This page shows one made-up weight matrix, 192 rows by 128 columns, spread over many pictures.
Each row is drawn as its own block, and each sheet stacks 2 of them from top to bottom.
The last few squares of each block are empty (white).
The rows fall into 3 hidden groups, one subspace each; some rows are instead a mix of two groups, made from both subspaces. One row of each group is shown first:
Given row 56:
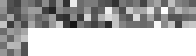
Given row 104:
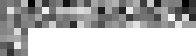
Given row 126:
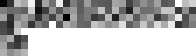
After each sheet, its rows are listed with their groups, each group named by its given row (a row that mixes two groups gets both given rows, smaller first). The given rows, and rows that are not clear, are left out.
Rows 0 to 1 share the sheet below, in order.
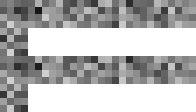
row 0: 56
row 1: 56
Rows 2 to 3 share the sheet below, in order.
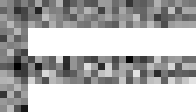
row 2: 56
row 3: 56
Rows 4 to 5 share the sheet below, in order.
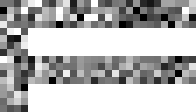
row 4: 104
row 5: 126
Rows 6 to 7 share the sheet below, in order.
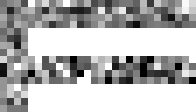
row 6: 104
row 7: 104
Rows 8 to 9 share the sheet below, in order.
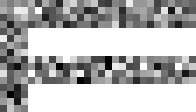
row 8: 56
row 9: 104
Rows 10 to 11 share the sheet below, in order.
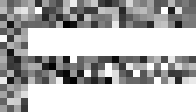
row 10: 56
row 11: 56
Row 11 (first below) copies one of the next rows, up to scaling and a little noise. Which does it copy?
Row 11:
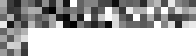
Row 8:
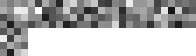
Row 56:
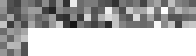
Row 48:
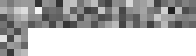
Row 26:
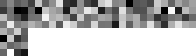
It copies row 56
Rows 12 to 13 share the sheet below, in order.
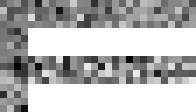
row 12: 104
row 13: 56
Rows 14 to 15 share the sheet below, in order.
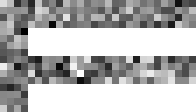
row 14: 126
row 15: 104 and 126
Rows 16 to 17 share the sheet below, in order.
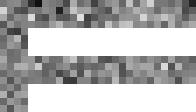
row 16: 104
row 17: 56
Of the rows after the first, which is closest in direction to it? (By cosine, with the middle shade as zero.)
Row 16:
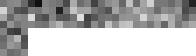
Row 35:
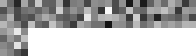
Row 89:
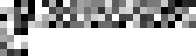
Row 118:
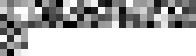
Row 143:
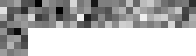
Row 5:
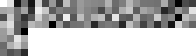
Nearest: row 143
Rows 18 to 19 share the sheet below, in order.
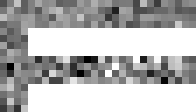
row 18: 56 and 126
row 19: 126
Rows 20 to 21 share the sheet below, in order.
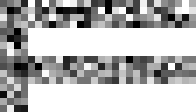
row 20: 104
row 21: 56
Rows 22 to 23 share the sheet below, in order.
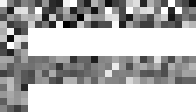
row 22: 56 and 126
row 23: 126
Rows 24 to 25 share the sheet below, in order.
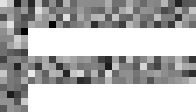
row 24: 126
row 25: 104
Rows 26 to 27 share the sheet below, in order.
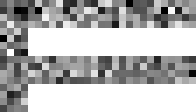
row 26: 56
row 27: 104
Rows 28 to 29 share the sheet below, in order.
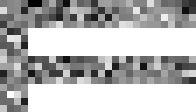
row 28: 104
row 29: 104
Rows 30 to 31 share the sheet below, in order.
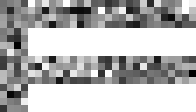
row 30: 104
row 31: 104
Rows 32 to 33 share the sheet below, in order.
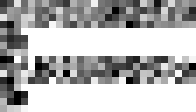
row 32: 126
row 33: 126
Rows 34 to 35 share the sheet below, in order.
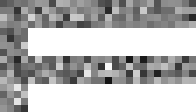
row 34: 104
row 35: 56 and 104
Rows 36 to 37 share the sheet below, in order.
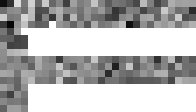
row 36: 126
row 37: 126
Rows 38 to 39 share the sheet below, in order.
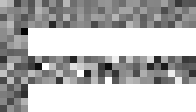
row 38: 126
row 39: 56 and 104
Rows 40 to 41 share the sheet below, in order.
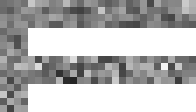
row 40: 104
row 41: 56
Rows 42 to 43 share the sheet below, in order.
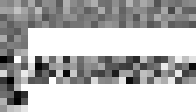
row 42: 56
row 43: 126
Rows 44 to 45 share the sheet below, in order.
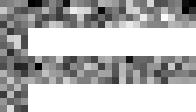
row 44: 104
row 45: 56
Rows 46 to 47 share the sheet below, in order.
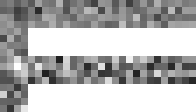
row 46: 56
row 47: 56
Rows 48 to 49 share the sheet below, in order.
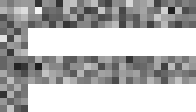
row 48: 56
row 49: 56
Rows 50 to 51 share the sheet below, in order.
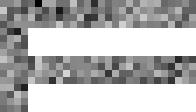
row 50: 104
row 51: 126
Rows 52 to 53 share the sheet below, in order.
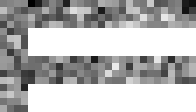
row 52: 104
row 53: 126
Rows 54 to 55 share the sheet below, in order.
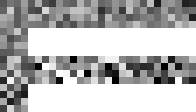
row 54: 104
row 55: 56
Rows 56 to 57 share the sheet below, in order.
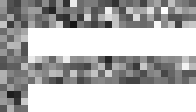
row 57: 104
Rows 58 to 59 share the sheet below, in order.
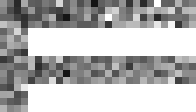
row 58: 56 and 126
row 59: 126
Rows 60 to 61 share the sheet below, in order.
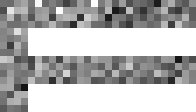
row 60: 104 and 126
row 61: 126
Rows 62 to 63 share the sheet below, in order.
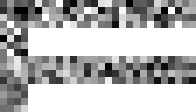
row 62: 56
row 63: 56
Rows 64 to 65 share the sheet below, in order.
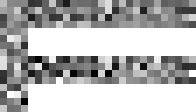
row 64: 104
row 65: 104
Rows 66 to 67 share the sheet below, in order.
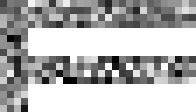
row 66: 104
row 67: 56 and 126
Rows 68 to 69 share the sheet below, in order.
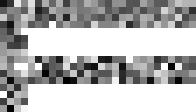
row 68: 126
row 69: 56
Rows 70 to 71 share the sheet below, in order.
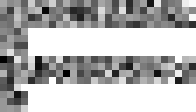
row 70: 104
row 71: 126
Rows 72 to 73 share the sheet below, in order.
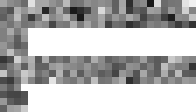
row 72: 104
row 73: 126
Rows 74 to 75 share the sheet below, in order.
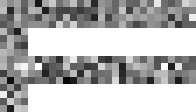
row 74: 104
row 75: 56
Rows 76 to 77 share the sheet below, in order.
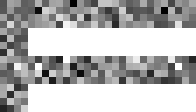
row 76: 56
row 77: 56 and 126
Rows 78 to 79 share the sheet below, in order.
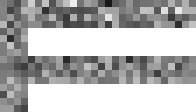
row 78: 56 and 104
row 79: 56 and 104
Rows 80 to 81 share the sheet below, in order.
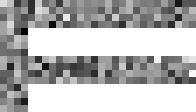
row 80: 126
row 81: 104
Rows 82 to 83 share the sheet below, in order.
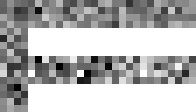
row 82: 56
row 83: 104
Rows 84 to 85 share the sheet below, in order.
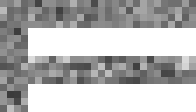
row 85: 104
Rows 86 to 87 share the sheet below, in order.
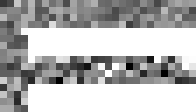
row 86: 126
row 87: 104 and 126
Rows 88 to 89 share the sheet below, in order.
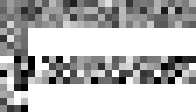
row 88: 56 and 104
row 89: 126
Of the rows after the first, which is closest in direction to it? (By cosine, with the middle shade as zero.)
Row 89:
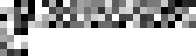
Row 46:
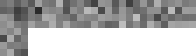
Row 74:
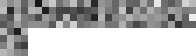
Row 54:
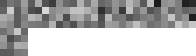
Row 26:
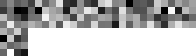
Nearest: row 54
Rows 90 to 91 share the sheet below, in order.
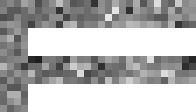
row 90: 126
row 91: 104
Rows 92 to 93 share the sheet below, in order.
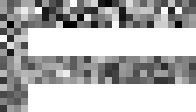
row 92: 56
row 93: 56 and 126
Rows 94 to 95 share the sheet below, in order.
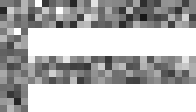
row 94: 104
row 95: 104
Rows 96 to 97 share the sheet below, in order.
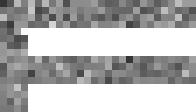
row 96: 126
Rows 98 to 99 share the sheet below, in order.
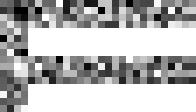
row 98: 56
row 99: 56
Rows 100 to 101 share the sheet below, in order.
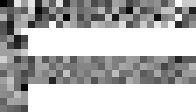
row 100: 126
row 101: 126
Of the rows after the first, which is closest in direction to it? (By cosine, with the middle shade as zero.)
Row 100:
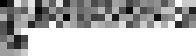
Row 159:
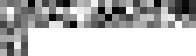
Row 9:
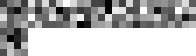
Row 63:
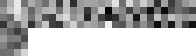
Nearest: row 9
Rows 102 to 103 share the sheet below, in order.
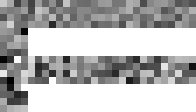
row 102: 126
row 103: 126
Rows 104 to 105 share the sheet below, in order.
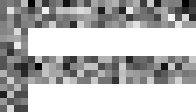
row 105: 56
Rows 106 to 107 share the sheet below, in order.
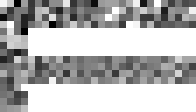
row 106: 126
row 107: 126
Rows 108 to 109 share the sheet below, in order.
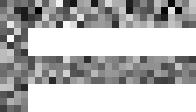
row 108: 56 and 126
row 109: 126
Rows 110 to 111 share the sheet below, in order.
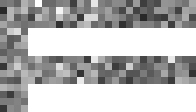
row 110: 104
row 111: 104 and 126
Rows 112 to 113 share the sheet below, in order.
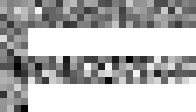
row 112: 56
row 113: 56
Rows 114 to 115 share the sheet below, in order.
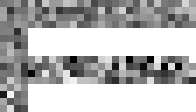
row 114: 104
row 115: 56 and 104
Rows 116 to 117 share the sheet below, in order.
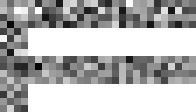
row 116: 56
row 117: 56
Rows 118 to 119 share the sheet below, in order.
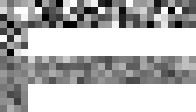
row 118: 56
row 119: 104
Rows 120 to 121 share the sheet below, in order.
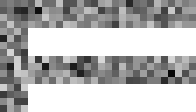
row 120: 56
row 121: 104 and 126
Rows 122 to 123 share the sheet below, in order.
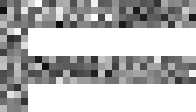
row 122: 104
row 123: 104
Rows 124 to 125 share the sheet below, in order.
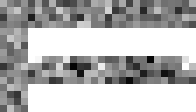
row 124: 104
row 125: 104
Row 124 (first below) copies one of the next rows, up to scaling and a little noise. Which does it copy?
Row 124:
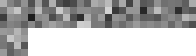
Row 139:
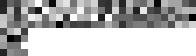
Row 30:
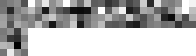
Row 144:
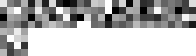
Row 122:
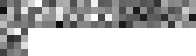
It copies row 144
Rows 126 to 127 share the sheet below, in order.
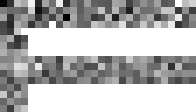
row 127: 56
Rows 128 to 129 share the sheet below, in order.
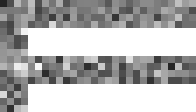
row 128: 126
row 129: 56
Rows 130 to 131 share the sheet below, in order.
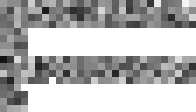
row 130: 104
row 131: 126
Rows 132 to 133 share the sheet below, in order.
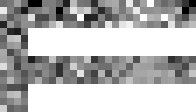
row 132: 104
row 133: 104 and 126
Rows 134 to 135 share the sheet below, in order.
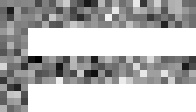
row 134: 126
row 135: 104
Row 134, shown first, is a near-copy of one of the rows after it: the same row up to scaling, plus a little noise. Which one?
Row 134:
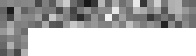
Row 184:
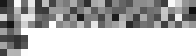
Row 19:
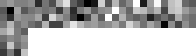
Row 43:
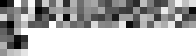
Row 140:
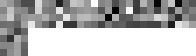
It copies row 19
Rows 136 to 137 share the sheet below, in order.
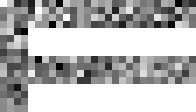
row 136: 126
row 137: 104
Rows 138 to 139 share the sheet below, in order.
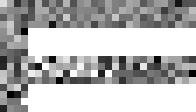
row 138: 126
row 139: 104
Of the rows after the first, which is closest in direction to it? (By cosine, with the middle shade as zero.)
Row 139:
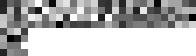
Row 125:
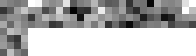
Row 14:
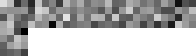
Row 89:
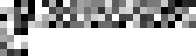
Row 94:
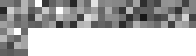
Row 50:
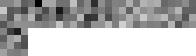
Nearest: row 94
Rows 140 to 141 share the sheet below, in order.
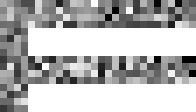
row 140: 126
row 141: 104
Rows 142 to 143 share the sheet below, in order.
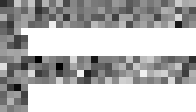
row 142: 126
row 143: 104
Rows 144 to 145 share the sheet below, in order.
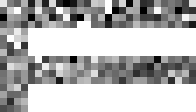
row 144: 104
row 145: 56 and 104
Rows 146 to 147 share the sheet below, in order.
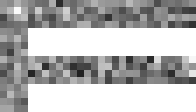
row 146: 56 and 104
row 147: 104
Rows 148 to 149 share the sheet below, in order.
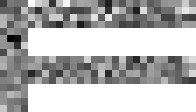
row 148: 104
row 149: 104 and 126
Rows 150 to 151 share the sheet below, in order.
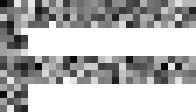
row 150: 126
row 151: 56
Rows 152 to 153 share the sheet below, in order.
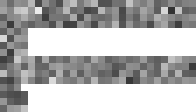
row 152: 56
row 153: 126
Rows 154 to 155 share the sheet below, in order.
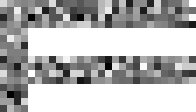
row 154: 104
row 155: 104
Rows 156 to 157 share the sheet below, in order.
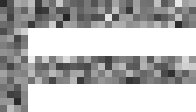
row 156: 126
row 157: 104
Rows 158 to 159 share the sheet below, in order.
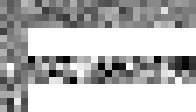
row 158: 56 and 126
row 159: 104 and 126
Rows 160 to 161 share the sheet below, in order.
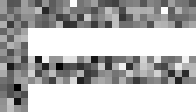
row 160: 56
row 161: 104
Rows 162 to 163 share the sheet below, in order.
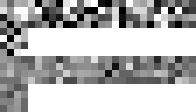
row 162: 56
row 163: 126
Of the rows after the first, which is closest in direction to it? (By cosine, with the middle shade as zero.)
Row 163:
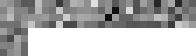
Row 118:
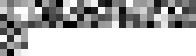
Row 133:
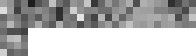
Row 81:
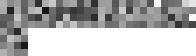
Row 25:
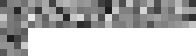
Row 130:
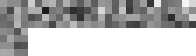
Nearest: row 118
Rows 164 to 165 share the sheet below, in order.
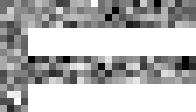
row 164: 126
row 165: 104
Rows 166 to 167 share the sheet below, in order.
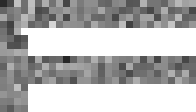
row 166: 126
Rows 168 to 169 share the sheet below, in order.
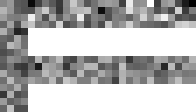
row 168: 104 and 126
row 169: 56
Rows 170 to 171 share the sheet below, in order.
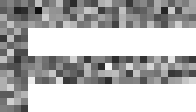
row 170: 56
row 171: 56 and 126
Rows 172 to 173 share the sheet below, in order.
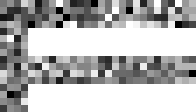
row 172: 126
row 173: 104
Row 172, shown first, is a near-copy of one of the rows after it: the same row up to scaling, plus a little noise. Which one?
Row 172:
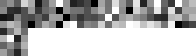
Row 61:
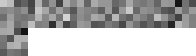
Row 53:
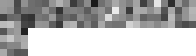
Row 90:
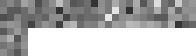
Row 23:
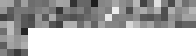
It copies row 90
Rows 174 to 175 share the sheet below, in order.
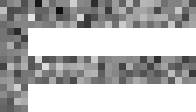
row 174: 104
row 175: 104
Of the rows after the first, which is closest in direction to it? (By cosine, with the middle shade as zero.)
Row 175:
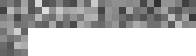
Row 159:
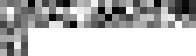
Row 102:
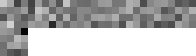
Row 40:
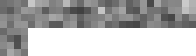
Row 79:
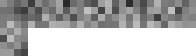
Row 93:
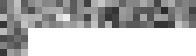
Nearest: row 159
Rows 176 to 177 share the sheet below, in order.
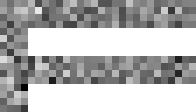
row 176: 56
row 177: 126
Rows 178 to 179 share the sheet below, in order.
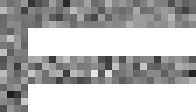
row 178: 104 and 126
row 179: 104
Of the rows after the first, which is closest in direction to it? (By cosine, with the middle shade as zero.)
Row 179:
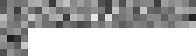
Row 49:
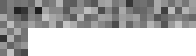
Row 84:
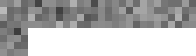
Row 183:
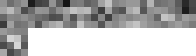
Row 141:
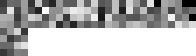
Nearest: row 141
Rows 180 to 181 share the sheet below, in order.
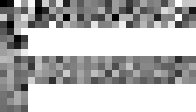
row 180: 126
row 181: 126
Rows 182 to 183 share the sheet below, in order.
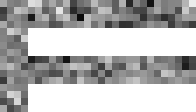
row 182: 104
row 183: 104
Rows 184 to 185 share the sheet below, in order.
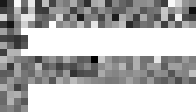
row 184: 126
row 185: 104 and 126
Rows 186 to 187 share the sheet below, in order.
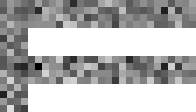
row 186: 56
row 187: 56
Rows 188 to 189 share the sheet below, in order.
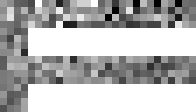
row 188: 126
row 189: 56 and 104
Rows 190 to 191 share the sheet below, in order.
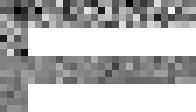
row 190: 56
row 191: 126
